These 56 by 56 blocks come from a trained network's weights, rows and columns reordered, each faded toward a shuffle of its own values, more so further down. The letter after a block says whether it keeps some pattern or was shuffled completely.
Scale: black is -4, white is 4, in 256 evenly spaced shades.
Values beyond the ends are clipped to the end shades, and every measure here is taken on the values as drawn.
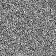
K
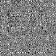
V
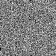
K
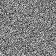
K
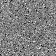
K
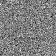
K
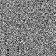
V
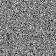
K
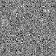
V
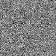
V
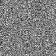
V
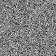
K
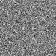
V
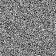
K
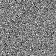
K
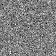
K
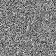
K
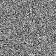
K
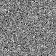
K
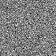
V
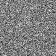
K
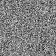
V
